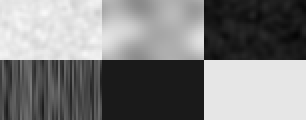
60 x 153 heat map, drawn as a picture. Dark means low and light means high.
The table splits into 2 rows of 3 panels. Panel 1,1: very high, blotchy, faint in contrast. Panel 1,2: high, smooth. Panel 1,3: very low, blotchy, faint in contrast. Panel 2,1: low, streaked downward. Panel 2,2: very low, flat. Panel 2,3: very high, flat.
